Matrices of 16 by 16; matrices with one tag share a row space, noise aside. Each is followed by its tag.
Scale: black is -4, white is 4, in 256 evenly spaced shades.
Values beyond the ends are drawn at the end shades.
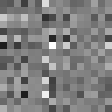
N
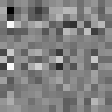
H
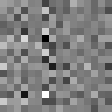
N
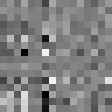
N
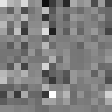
N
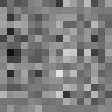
H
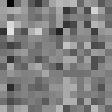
H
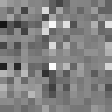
N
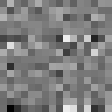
H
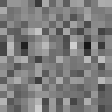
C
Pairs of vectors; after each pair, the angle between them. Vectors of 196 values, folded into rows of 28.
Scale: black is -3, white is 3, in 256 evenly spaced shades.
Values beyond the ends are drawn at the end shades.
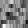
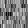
partly aligned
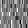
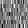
partly opposed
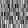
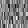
nearly parallel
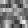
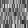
partly opposed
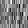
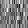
nearly parallel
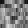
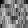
nearly parallel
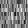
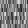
nearly opposite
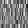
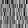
nearly opposite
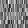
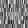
nearly parallel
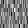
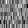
orthogonal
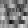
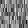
orthogonal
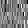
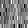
orthogonal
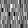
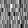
nearly parallel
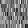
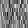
partly aligned
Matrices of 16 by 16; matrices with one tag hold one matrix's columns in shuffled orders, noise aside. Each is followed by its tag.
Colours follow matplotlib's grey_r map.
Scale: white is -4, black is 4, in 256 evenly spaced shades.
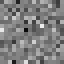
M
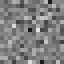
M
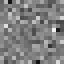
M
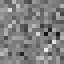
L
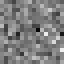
L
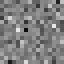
M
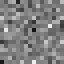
M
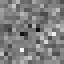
L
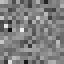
M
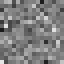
M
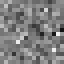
L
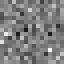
L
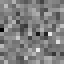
L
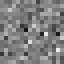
L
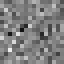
L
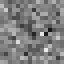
L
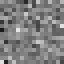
M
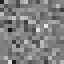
M
